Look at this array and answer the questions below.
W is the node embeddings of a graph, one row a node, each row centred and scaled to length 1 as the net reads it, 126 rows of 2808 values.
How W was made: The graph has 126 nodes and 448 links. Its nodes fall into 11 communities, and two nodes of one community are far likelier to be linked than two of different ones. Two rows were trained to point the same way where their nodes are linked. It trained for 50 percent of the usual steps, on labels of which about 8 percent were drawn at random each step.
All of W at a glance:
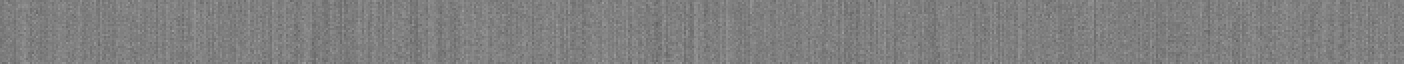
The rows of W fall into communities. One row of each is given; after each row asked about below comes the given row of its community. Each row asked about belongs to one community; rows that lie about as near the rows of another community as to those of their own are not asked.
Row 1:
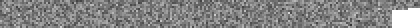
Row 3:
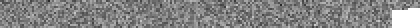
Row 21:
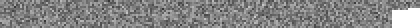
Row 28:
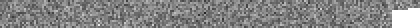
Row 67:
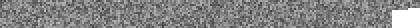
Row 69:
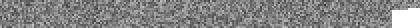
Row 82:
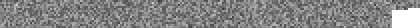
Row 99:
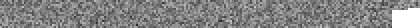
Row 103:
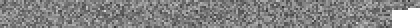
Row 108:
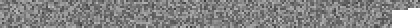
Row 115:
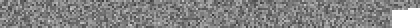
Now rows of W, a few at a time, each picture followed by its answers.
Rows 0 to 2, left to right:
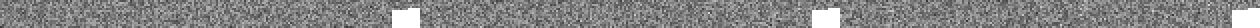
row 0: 21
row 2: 67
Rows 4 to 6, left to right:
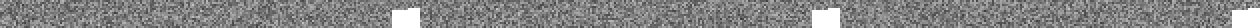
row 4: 1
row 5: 115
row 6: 69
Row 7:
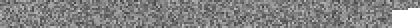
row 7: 108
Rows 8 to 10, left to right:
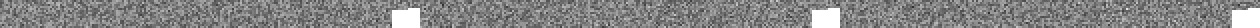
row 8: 67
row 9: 115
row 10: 69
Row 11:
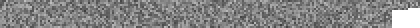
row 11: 67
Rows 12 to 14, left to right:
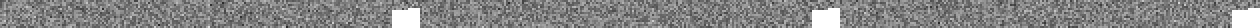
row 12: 67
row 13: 1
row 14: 67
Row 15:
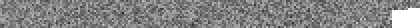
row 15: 21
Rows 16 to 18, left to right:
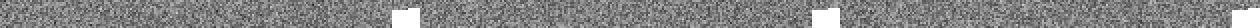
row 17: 82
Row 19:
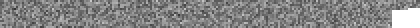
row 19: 67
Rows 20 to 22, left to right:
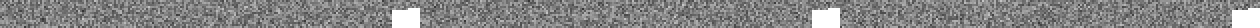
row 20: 1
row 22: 103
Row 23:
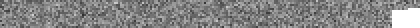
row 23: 67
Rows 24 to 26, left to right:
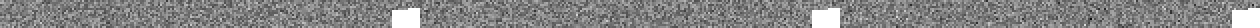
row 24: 108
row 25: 67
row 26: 99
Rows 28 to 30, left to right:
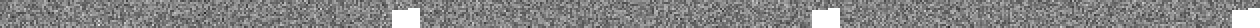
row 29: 3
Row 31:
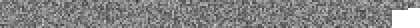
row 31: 103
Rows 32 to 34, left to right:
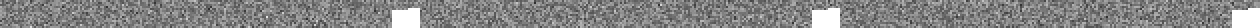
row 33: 82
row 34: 103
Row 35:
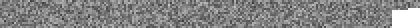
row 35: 103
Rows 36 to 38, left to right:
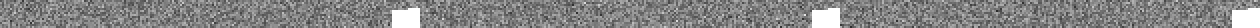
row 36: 82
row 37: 1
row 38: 1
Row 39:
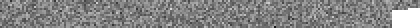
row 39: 28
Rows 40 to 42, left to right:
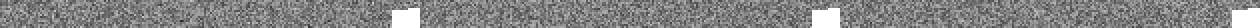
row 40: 99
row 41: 103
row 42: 3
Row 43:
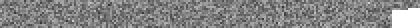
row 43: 103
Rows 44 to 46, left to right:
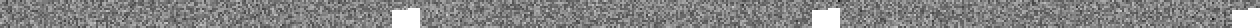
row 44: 21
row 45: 108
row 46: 103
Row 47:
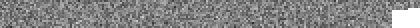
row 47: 115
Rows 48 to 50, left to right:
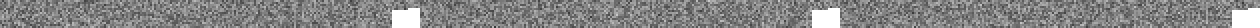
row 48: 28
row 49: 99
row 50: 103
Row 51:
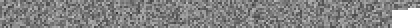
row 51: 3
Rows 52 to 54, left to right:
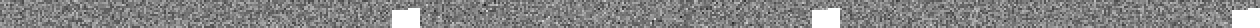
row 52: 82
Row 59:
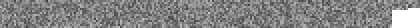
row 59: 28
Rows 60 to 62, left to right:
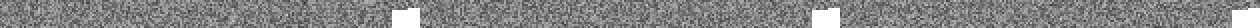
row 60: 1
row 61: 1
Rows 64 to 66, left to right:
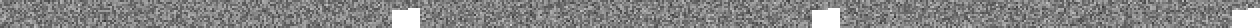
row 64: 21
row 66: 1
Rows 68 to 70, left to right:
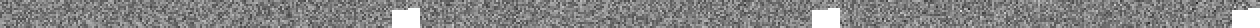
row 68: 82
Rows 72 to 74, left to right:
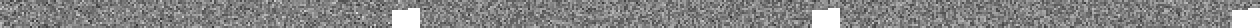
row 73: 99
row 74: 3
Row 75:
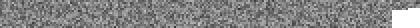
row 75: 82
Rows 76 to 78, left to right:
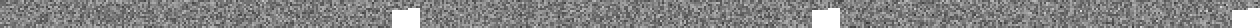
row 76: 103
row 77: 67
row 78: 28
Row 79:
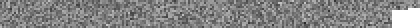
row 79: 115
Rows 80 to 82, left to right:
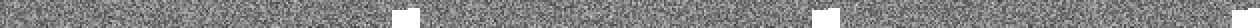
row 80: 28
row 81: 21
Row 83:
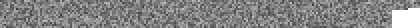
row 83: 82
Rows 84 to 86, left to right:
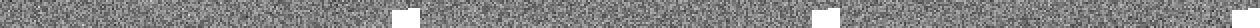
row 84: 21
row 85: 1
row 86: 115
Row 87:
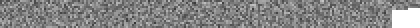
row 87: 1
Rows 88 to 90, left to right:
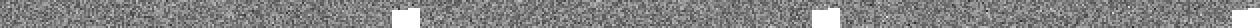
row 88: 115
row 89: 99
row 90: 69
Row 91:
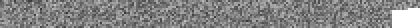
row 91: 67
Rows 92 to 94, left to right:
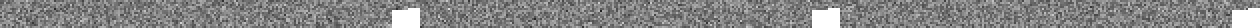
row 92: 67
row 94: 103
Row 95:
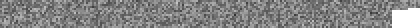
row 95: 99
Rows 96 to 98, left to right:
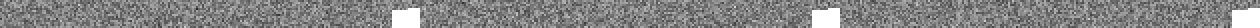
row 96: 28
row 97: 99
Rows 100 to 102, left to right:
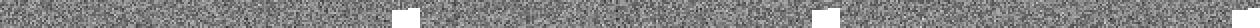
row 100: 108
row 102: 1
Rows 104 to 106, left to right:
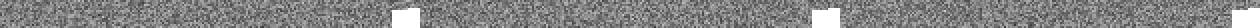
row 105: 21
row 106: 82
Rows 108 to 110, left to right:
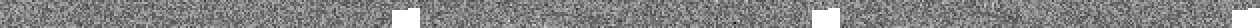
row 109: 28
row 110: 28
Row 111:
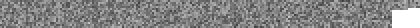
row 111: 99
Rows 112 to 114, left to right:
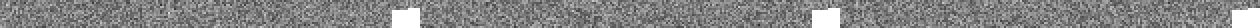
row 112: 115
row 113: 28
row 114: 21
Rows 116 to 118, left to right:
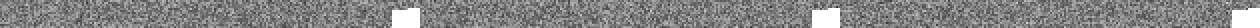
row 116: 1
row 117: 28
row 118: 103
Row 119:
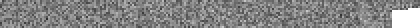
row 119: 108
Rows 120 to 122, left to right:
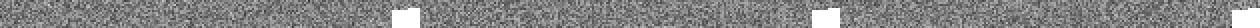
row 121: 108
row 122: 99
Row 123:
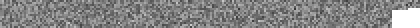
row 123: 108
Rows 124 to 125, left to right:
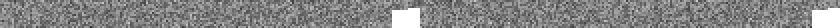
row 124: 67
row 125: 99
